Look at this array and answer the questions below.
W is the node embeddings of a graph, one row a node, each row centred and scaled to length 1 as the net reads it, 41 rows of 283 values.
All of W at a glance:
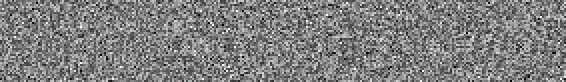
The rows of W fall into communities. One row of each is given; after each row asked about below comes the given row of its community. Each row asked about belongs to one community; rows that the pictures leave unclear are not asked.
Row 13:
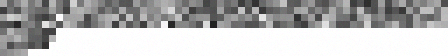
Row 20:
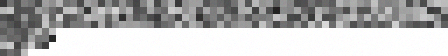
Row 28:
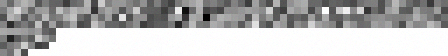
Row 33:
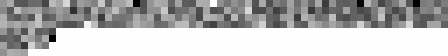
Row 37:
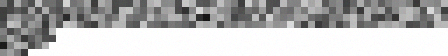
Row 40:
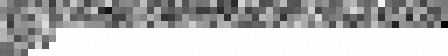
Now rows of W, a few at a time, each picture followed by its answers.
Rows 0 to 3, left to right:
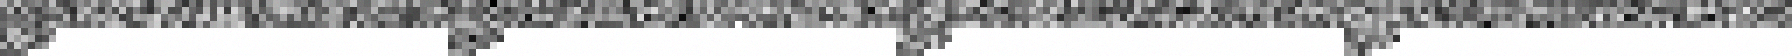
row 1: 37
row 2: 40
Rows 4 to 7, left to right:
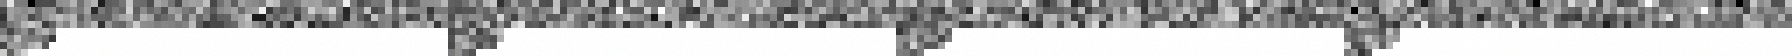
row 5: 37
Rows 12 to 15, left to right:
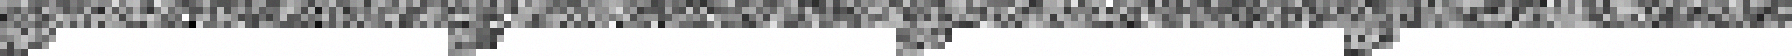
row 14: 33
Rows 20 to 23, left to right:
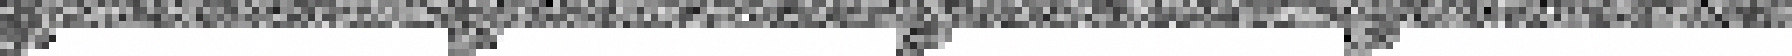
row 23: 13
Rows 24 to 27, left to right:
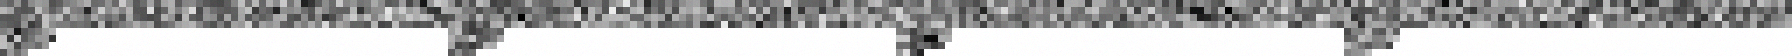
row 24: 20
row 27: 33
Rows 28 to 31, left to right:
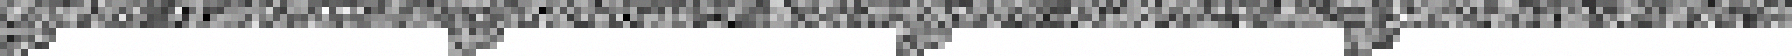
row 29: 13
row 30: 28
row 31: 13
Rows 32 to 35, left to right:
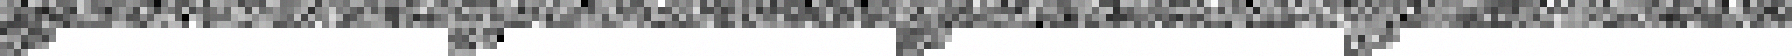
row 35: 28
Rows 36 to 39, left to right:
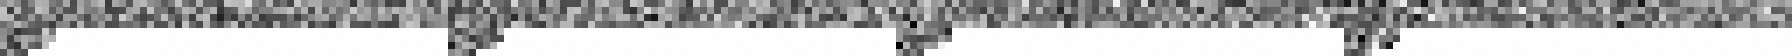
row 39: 20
